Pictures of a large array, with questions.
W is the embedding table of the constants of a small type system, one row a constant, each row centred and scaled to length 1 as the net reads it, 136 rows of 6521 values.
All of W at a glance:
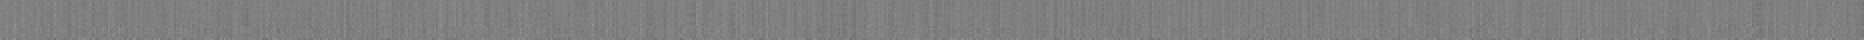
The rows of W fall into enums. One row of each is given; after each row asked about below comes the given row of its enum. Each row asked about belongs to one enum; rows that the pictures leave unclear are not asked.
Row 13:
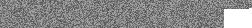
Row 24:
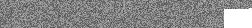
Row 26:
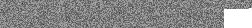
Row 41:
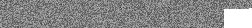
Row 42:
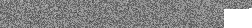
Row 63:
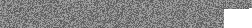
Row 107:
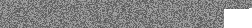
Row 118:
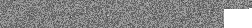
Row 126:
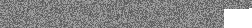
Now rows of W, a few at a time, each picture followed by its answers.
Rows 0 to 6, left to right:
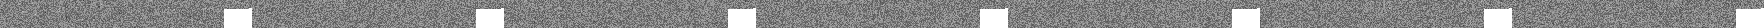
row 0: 26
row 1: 63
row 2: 42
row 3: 126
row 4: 107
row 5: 24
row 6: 41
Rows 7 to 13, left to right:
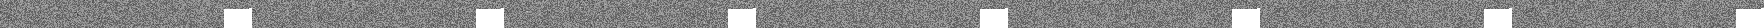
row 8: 26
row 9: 26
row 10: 107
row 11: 126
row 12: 107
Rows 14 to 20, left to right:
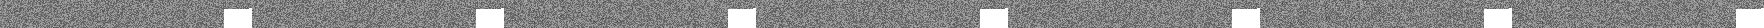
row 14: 63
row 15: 63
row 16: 42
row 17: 107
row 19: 26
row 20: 42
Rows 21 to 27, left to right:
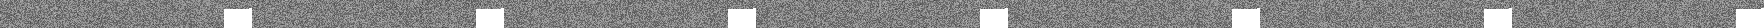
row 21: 42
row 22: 41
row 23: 126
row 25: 42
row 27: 13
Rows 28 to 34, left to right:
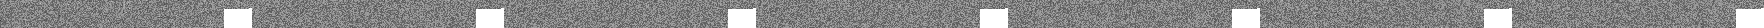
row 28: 24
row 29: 107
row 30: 63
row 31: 63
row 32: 126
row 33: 42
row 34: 42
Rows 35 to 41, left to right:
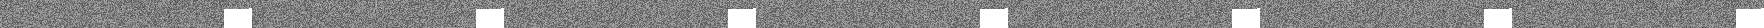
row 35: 41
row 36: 24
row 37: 63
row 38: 107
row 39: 118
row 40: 63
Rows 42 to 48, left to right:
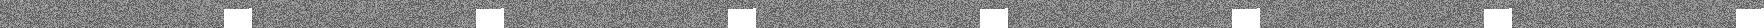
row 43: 24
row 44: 126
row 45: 107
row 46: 24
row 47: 118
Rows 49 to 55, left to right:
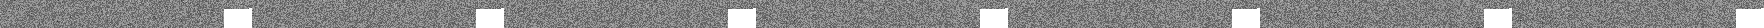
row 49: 118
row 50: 63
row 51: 63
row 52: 42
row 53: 107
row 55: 42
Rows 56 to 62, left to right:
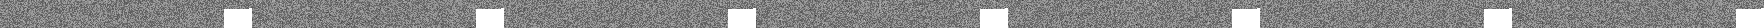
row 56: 126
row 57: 42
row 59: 24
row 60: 118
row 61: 63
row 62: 42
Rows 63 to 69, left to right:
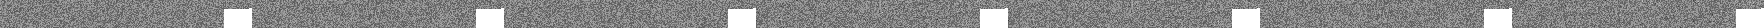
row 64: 126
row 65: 107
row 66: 24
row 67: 24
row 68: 126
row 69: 118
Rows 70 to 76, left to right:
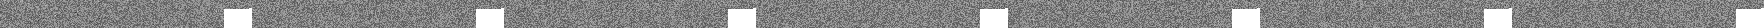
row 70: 42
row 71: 126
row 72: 13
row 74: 24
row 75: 26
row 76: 107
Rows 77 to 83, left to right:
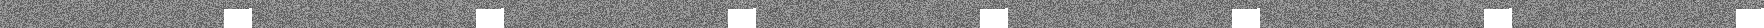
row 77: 63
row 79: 118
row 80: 13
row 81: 126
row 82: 42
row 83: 118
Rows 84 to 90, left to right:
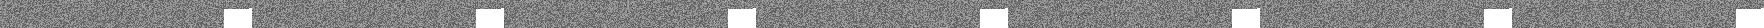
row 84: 63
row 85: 63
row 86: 24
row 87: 107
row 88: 118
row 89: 63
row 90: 107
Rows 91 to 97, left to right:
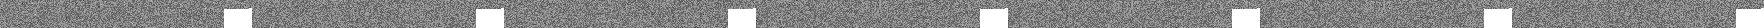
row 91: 26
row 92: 107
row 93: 41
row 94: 24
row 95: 24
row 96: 24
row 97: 107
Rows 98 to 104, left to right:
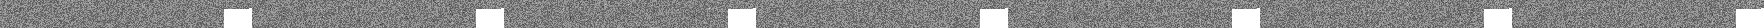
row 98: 63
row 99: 118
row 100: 26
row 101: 107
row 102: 26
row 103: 118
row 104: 118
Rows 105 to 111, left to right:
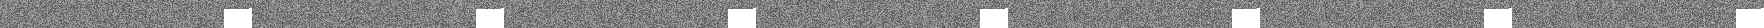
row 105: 107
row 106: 42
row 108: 13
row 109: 26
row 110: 26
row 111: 26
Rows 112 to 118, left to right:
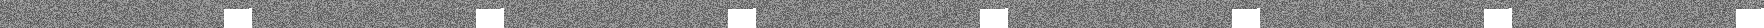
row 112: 42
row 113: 26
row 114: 63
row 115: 118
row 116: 107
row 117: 26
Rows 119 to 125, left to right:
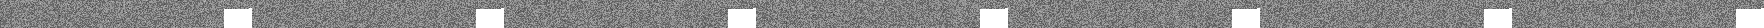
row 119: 24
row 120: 63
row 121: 13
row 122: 42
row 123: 13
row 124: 63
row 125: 126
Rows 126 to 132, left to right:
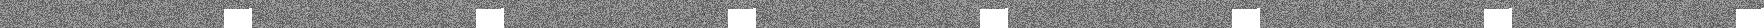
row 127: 42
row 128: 118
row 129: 42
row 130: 107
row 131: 26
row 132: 13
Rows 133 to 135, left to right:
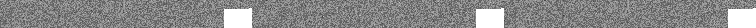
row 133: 24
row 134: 118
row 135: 24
